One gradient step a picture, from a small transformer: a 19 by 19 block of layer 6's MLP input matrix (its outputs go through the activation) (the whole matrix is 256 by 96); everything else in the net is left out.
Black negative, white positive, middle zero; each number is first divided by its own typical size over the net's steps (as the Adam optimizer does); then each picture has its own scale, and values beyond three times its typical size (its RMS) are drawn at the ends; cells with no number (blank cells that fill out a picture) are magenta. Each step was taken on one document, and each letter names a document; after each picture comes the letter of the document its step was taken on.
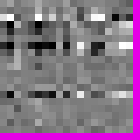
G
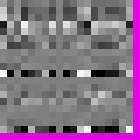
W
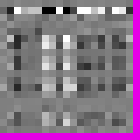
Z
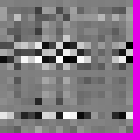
Z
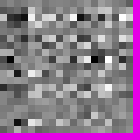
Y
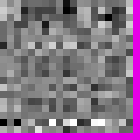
W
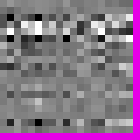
G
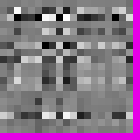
Z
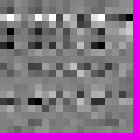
G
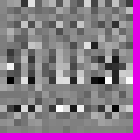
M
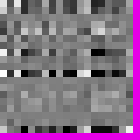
W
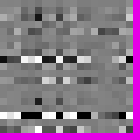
Z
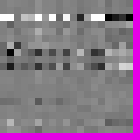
G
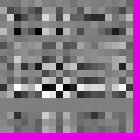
Z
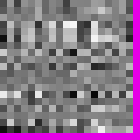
W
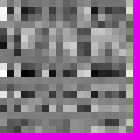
W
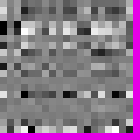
W
